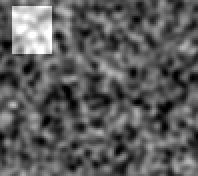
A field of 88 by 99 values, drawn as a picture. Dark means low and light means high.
An odd patch, higher than its surroundings, sits in the top left. The ninth with the highest average is the top left. No regular stripes run through it. The field is mottled with small blotches.
